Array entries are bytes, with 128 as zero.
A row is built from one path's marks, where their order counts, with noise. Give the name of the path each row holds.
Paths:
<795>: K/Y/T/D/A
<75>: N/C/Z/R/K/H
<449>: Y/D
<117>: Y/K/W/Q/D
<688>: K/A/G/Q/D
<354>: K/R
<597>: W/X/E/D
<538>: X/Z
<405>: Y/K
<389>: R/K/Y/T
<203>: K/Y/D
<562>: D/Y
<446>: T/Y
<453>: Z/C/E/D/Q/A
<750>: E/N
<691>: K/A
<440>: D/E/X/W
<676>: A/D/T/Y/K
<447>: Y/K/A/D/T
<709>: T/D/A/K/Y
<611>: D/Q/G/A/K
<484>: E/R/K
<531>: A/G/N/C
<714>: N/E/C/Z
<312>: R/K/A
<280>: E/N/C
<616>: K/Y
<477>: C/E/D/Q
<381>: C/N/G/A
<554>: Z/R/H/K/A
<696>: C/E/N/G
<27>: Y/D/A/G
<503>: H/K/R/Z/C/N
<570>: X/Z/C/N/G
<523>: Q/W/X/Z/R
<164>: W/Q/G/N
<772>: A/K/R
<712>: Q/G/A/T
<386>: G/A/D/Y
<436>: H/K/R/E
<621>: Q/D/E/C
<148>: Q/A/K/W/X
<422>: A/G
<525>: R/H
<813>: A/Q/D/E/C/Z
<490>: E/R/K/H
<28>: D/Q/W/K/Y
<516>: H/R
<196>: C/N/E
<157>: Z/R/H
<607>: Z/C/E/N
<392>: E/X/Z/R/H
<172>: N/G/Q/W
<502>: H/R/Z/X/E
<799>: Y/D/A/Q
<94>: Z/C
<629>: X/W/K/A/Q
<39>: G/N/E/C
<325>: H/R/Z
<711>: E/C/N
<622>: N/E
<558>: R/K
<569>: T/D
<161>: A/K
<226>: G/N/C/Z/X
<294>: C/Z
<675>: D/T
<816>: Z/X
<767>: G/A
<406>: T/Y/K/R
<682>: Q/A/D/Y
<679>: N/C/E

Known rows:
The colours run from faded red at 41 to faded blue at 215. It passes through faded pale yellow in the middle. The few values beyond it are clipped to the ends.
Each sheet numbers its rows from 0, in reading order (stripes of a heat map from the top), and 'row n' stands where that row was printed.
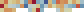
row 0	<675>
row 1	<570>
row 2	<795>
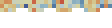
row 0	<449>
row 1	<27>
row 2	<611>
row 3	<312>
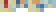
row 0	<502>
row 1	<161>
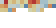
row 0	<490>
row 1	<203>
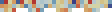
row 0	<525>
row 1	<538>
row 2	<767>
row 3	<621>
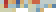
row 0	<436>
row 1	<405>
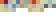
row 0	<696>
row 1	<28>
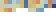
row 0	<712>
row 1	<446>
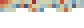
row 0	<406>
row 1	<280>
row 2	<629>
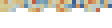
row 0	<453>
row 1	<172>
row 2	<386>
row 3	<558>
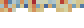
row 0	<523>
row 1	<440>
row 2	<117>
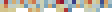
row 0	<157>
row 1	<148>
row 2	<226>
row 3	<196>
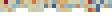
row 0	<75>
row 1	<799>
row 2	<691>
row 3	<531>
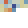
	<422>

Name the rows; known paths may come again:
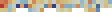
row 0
<562>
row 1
<389>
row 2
<691>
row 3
<422>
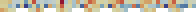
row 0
<682>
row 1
<629>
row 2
<392>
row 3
<449>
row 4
<676>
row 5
<447>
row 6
<772>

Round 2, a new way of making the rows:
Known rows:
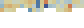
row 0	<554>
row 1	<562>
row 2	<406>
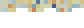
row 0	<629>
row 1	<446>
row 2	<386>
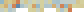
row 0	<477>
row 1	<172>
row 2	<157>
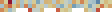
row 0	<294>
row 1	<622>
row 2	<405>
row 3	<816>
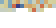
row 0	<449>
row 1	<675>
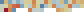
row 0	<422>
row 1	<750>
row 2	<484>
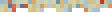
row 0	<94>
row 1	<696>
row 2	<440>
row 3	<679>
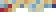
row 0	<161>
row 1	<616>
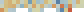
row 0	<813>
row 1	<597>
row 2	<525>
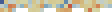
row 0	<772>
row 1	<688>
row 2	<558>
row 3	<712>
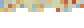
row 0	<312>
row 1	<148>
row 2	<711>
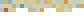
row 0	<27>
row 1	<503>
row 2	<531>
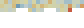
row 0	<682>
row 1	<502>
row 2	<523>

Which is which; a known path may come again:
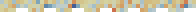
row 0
<447>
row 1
<799>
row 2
<203>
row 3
<226>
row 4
<714>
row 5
<453>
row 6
<477>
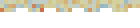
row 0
<676>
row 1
<157>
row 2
<503>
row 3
<386>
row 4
<570>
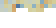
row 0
<117>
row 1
<389>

